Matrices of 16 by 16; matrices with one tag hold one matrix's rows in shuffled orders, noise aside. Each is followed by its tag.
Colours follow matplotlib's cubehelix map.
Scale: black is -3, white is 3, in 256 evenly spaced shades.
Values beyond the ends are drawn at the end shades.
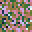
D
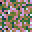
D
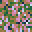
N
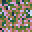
D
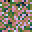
N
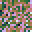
D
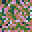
D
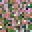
N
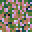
N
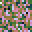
N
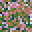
D
